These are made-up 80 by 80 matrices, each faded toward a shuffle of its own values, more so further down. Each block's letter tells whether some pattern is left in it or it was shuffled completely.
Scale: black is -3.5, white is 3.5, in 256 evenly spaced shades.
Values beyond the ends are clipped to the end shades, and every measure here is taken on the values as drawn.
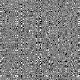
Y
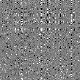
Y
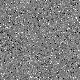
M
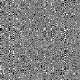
Y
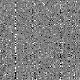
Y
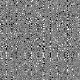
Y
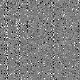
Y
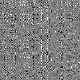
Y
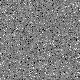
M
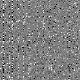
Y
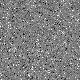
M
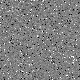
M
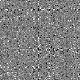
Y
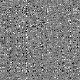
Y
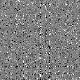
Y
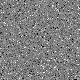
M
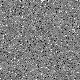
M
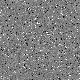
M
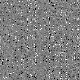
Y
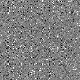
Y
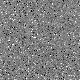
M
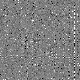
Y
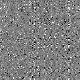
Y
